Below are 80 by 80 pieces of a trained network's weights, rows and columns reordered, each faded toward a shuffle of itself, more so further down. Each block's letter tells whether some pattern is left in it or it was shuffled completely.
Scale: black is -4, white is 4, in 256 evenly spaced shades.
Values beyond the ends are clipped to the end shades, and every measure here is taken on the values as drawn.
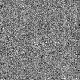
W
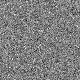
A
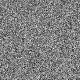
A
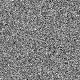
A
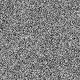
A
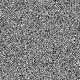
A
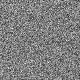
A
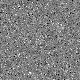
A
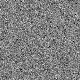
A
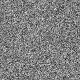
A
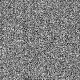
W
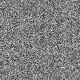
W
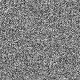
W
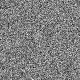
A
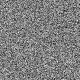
A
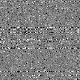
W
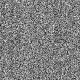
W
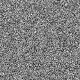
W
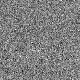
W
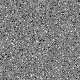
A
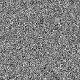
W
